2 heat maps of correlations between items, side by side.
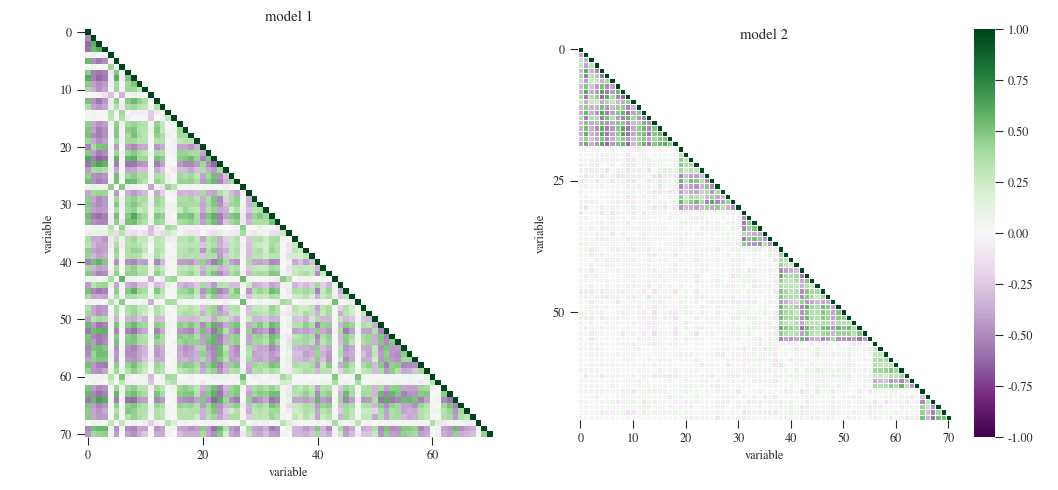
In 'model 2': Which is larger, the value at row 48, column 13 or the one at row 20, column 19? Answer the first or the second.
the second
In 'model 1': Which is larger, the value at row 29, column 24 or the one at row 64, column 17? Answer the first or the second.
the first
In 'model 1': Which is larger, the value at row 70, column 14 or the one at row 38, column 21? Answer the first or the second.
the second
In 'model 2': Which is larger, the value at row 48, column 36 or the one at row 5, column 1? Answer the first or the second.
the first
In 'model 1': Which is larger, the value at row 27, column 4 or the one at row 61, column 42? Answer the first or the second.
the first
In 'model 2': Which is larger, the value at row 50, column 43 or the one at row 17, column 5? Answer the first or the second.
the first
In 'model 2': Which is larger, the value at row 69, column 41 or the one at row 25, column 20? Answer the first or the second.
the second
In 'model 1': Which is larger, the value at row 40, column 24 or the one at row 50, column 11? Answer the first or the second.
the first
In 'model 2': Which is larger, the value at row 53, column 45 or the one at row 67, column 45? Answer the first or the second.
the first
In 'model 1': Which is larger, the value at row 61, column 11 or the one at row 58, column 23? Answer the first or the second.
the first
